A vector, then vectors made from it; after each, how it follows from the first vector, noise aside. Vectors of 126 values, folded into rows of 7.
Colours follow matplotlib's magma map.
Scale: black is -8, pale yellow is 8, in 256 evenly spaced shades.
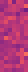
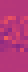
partly zeroed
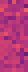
negated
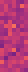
wrapped around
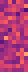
scaled up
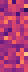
scaled up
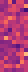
scaled up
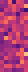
scaled up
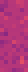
partly zeroed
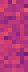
negated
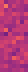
wrapped around
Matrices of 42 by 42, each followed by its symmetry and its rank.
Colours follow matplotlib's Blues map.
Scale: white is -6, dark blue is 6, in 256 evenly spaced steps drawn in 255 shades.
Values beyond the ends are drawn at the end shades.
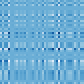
neither, rank one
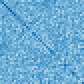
symmetric, full rank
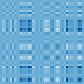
symmetric, rank one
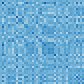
symmetric, rank three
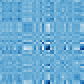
symmetric, rank three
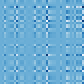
neither, rank one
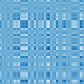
symmetric, rank one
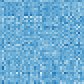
neither, rank five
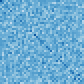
symmetric, full rank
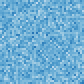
symmetric, full rank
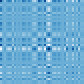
symmetric, rank one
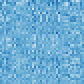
neither, rank five
